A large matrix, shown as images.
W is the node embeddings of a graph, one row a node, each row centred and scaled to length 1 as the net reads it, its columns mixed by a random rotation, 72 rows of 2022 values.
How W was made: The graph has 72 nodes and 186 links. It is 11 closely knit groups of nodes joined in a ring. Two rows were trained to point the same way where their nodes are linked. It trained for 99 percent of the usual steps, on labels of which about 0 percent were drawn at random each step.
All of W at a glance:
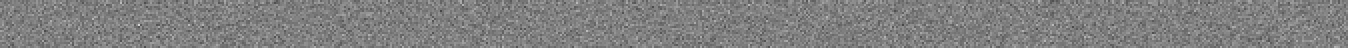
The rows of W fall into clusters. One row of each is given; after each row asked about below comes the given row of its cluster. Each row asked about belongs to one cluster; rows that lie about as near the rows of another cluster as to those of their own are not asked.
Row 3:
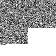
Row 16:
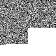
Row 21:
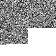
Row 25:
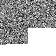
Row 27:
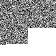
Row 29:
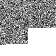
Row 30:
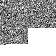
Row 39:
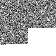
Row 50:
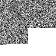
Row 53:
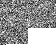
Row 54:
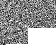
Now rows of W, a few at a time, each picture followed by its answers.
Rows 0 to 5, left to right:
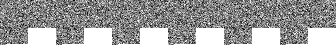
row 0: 25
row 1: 27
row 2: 16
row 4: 25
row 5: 27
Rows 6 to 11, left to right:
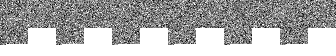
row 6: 53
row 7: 54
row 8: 16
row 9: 21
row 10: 50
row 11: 25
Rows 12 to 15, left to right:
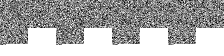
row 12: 50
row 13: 29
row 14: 3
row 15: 3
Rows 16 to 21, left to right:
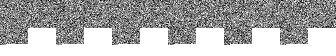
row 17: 27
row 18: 16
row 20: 53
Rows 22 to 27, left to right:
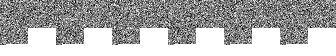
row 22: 29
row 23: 53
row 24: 30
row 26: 27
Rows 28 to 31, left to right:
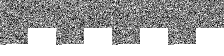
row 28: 3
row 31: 16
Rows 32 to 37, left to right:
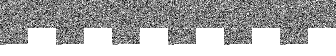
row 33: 25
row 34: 3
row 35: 30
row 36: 54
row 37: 25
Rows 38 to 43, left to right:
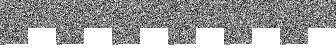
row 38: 54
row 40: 30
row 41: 27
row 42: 21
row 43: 25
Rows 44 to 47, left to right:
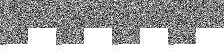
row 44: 50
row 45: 29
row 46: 30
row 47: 3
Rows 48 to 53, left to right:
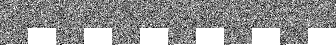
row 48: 21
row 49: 30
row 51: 29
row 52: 25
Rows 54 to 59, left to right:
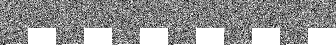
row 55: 54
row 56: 3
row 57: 54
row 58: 29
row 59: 53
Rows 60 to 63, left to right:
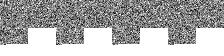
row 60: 30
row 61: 29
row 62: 39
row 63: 27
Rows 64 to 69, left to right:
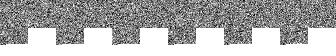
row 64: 53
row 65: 16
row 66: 30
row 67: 53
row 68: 54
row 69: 54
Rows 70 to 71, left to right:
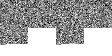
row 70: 3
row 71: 21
